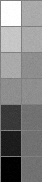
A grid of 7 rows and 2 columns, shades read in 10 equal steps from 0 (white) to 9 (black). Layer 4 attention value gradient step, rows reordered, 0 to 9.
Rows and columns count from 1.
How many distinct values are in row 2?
2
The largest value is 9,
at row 7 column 1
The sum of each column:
33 29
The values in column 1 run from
0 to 9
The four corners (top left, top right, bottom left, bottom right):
0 3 9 5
